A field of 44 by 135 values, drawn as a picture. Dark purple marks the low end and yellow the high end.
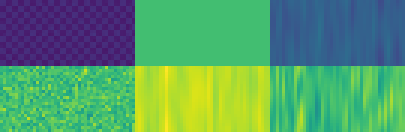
It is made of 2 by 3 panels. Panel 1,1: very low, checkered, faint in contrast. Panel 1,2: high, flat. Panel 1,3: low, streaked downward, faint in contrast. Panel 2,1: high, fine-grained. Panel 2,2: very high, streaked downward, faint in contrast. Panel 2,3: high, streaked downward.
